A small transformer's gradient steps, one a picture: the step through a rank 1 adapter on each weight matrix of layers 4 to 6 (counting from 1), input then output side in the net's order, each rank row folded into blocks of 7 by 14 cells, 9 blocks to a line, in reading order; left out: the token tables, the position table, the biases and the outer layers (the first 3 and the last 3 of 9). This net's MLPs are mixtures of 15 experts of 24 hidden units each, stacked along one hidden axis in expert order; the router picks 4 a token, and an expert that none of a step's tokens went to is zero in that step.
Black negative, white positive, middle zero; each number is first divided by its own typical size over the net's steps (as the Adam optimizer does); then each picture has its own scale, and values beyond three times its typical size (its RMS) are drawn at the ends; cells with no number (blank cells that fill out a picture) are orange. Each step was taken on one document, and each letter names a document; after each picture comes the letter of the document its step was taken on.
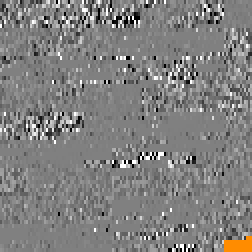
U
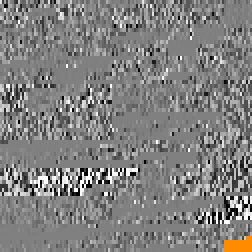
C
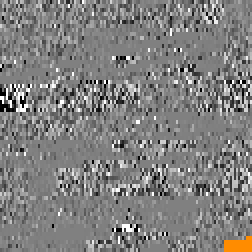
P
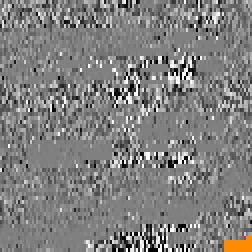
P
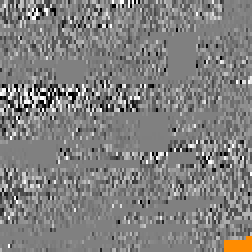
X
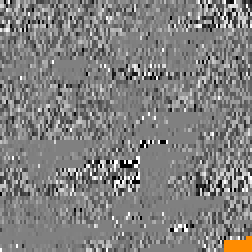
X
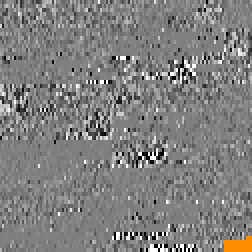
U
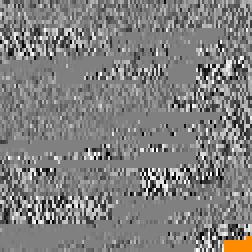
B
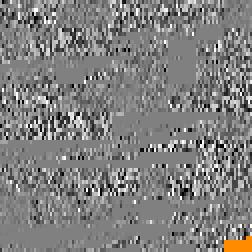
C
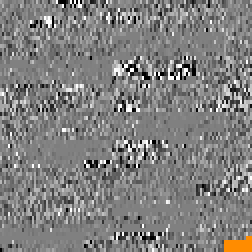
P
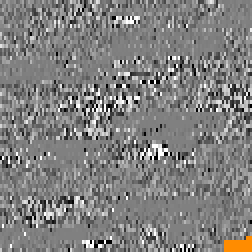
P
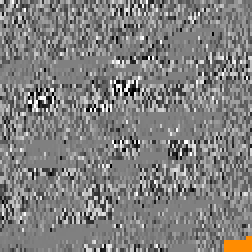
X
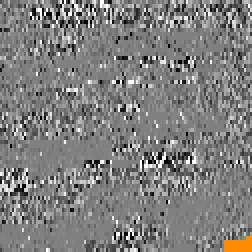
P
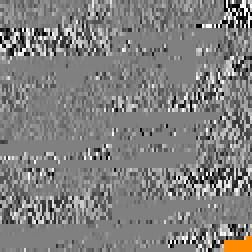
B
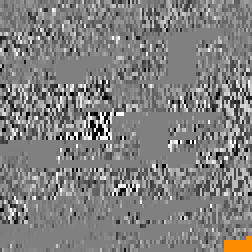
X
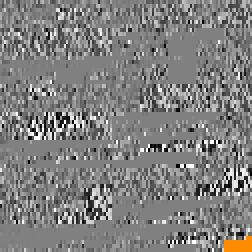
B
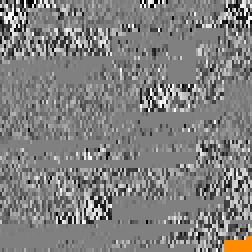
B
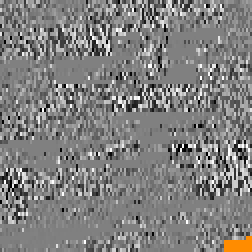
X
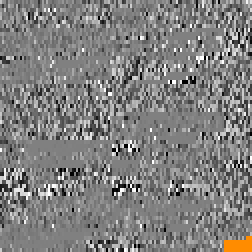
X
